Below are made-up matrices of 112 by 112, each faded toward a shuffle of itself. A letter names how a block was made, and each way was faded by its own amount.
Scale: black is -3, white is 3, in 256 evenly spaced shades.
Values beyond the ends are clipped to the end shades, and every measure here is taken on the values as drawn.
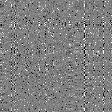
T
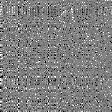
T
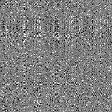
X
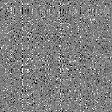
X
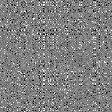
T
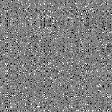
X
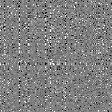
T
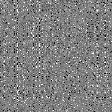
X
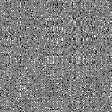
X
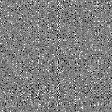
X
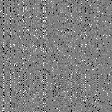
T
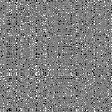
T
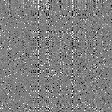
T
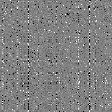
T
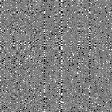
T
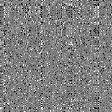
X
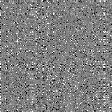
X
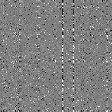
T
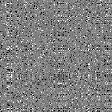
X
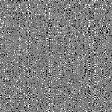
X
